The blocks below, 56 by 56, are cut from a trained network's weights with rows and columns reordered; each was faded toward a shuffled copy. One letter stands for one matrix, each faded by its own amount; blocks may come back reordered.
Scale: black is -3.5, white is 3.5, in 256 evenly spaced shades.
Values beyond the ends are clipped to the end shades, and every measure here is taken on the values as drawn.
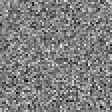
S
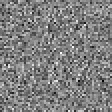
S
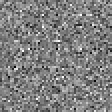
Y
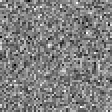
S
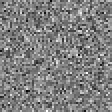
Y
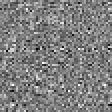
Y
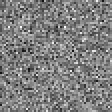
S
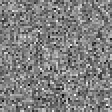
S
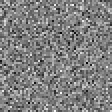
S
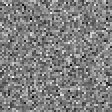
S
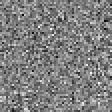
S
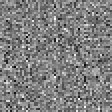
Y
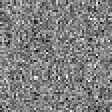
Y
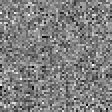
Y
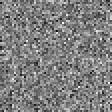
S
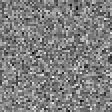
S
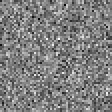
S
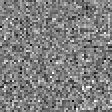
Y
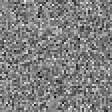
S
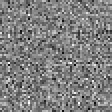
Y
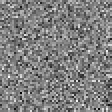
Y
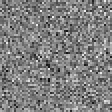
Y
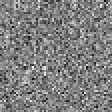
Y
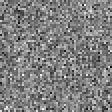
Y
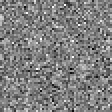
S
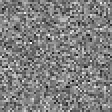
S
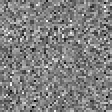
Y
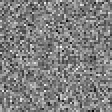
S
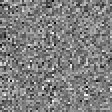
Y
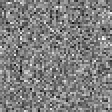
Y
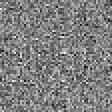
Y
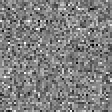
Y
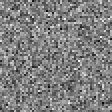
S
